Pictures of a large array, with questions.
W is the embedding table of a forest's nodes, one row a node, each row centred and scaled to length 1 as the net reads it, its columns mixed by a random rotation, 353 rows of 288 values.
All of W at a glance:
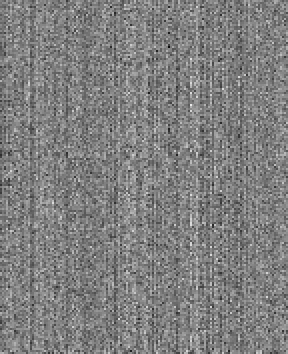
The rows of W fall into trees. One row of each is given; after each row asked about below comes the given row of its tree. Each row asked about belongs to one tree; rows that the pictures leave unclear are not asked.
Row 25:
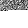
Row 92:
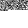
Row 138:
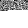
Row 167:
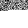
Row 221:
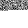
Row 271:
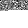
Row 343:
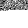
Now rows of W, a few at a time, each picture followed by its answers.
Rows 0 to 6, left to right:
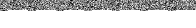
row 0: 138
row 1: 343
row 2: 138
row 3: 343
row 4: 167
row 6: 343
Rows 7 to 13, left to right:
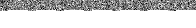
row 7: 343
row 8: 221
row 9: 92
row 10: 25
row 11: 25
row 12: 167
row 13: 271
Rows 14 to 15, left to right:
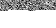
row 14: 92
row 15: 221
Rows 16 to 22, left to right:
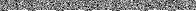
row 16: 138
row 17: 167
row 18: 138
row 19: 343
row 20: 167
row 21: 92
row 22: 343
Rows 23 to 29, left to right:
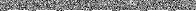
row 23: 92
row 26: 343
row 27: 221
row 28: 138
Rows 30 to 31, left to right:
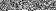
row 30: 138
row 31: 92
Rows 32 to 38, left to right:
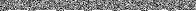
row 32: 343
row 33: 343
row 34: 25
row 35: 221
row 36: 221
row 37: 138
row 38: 25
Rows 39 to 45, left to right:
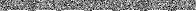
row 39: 343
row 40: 167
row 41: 92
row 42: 271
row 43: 221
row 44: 167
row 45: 343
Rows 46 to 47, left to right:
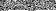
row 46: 343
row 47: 343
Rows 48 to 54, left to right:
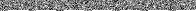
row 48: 221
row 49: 25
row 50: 92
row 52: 343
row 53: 271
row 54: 221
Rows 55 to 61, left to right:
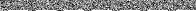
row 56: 167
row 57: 138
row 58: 92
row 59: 92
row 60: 138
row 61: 92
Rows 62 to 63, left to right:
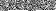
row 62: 271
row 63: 25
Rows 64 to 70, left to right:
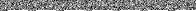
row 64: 138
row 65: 271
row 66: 271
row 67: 343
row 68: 343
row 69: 25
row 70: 92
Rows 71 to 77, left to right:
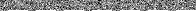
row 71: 343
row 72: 138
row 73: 343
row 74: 138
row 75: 167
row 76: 92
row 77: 271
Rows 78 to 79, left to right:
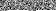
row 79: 271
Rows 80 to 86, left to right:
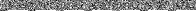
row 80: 92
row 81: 138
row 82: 271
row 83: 92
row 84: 271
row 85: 92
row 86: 92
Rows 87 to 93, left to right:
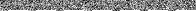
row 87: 343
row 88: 343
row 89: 25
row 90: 343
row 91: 138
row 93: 92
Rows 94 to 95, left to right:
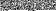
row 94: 343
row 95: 271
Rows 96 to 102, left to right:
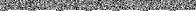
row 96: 92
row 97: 343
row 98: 92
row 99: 138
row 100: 343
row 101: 271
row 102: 271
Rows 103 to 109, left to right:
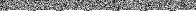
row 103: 343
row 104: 271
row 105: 92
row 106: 92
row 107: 343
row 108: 92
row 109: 138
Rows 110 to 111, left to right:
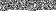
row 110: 92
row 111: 271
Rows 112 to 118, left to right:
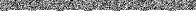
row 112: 138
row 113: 343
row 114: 138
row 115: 92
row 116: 271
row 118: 25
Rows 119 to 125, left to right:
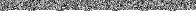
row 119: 221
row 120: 343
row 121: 92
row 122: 25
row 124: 343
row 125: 138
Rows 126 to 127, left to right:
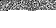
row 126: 271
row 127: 167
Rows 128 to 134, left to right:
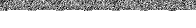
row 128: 343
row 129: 343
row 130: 343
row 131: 343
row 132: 343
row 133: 271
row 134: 138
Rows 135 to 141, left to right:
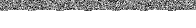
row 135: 221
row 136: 343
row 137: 221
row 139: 343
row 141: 221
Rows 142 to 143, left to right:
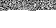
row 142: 343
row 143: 271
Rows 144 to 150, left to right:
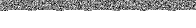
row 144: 25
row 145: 343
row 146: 25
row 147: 25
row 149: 92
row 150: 271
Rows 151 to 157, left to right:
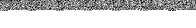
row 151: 271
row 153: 343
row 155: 343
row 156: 343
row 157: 25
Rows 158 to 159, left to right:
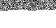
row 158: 138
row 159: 167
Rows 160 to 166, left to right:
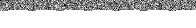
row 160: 271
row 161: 92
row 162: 92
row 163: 221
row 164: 138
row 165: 92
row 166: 221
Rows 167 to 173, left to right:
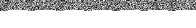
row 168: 343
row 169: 167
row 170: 25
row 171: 138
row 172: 138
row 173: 167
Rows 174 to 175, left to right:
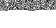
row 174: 271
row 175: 221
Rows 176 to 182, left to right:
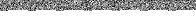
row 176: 138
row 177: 138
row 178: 221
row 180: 343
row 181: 271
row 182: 271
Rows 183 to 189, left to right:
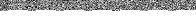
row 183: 167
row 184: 343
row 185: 271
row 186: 221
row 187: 25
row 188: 271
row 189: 221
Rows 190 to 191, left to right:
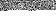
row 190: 167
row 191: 343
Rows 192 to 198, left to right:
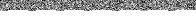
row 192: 271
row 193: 138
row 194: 92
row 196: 167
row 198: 92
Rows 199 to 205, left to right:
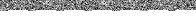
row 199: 271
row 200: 221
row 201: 92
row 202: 221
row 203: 221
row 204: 343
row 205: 92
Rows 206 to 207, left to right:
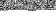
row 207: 92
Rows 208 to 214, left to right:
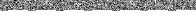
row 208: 138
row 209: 221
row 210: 167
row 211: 221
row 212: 221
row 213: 343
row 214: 92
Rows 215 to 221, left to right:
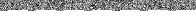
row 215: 138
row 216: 92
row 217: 167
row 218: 92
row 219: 271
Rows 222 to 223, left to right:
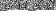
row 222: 92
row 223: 92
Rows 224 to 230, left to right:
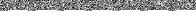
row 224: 271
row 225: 271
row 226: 271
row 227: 343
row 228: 343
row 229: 221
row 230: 167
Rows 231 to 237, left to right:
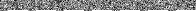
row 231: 138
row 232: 25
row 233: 343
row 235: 221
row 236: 221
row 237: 92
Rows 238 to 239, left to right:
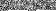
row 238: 343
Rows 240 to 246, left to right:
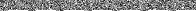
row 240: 343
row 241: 138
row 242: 167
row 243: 271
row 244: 92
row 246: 271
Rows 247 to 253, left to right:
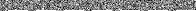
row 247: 221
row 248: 92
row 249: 343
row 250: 138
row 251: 25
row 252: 271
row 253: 92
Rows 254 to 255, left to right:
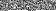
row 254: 271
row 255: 221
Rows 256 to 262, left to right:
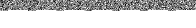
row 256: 343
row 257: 167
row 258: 25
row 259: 138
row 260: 138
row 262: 25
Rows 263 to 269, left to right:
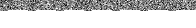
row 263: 343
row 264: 167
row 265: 92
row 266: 138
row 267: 92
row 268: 25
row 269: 221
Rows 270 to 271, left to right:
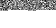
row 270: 343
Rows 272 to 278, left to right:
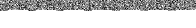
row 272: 92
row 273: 92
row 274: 138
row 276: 221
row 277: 271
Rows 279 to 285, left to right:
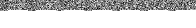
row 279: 167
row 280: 167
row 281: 92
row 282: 221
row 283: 271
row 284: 271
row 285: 138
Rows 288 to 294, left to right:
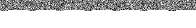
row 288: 221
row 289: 138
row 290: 167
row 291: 138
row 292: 221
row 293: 138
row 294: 25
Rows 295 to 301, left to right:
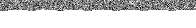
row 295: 221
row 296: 92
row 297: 138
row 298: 92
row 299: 221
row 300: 221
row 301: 25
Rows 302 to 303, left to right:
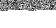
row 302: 138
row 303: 25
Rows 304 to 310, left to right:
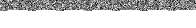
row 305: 167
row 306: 271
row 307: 271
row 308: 92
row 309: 138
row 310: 343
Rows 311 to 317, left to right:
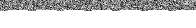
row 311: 221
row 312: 92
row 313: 25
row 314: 138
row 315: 92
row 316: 138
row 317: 221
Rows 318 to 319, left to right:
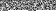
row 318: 271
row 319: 271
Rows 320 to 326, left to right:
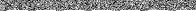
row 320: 92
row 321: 343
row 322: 221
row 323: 271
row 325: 92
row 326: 271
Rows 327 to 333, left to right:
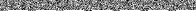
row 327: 25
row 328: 221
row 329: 343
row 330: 138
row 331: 138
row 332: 138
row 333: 92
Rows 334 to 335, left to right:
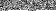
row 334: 343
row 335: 92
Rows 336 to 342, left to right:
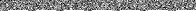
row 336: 271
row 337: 92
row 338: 92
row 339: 167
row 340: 271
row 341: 92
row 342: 271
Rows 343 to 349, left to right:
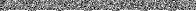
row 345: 92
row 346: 343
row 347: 92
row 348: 271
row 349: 343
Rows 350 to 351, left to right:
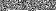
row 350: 25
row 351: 25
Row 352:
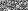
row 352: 25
